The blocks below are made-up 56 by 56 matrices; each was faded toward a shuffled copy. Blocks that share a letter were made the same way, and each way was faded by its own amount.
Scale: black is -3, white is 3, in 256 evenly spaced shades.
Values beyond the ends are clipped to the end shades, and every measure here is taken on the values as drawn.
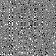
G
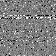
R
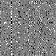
G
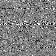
R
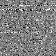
R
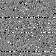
R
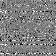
R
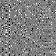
G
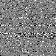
R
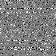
R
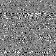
R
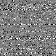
R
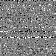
R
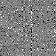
G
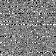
R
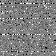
R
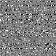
R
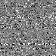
R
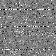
R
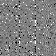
G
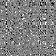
G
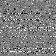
R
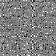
G
